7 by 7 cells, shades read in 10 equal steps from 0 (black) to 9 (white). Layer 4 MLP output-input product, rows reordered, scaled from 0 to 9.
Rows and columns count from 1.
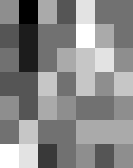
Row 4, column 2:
3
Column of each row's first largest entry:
5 5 6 3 3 2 1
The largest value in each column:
9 8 7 6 9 8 7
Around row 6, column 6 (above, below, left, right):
4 3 6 6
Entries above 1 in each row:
6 6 6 7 7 7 7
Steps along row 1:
down up down up down same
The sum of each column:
33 23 33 30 46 36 36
